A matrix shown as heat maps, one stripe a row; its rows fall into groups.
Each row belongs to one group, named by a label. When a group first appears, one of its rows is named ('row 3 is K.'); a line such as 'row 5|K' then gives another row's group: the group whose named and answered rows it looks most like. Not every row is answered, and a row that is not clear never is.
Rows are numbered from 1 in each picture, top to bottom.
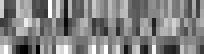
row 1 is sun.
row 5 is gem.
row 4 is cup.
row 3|cup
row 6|gem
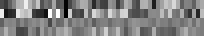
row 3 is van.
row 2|sun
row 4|gem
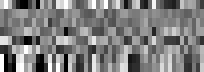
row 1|gem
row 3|van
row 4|cup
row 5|gem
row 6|cup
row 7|sun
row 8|sun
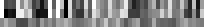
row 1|sun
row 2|sun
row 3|gem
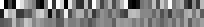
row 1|sun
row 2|van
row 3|cup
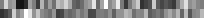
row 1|gem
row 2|cup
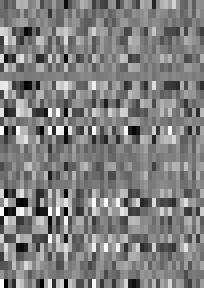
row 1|cup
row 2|van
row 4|gem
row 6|van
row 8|van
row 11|van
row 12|cup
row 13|sun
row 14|van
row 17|van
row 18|van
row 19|cup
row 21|van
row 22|sun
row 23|gem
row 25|van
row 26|van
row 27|sun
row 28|gem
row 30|cup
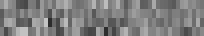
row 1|gem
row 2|van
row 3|van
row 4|cup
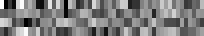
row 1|sun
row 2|cup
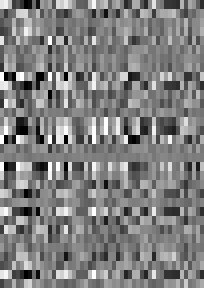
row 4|cup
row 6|van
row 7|van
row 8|van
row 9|sun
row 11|van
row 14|gem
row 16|sun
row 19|sun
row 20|sun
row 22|gem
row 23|cup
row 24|gem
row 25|cup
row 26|van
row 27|van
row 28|cup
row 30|cup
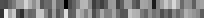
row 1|cup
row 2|van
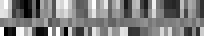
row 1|gem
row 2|gem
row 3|van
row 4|sun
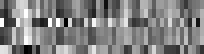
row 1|cup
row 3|sun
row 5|cup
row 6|gem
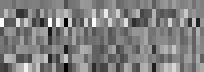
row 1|cup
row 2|gem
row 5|van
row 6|cup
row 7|van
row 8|cup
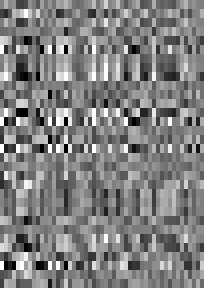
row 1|gem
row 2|cup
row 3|gem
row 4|cup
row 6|sun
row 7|gem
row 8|gem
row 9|gem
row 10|cup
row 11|van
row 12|cup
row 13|gem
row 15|van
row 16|van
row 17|sun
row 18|van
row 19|cup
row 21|cup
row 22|cup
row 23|cup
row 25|gem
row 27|gem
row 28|gem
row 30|sun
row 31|cup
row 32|van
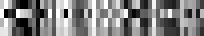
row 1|gem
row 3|gem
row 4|gem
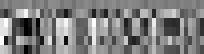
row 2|cup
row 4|gem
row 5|sun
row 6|gem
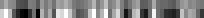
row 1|gem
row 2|gem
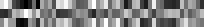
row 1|gem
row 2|cup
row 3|gem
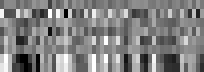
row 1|van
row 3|gem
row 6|van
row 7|gem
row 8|gem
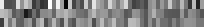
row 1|sun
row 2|gem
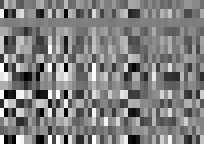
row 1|van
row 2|sun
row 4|gem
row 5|sun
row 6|sun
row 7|van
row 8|sun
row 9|gem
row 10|gem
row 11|sun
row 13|sun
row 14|gem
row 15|van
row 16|sun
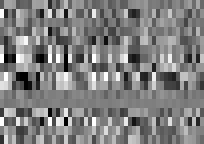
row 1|van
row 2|sun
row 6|sun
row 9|gem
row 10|gem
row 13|van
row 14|sun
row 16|van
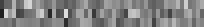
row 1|cup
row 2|van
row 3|cup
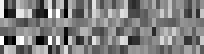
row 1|sun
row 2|sun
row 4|cup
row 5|sun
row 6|van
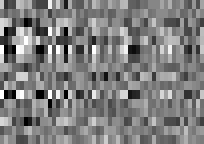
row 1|sun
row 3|gem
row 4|sun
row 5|cup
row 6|sun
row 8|gem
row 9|cup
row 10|van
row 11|sun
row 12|van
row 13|van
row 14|gem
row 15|cup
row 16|gem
